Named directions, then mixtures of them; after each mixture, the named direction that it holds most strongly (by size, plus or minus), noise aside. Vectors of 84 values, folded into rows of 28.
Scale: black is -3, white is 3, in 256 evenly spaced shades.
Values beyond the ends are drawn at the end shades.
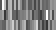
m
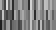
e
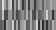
m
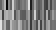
e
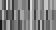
e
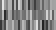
m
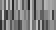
e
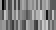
m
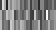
e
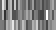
m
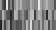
e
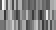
m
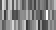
m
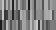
e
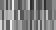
e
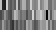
m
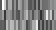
m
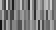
e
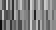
e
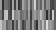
m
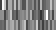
m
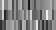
m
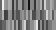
m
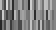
e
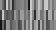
e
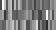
m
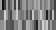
m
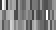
m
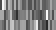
m
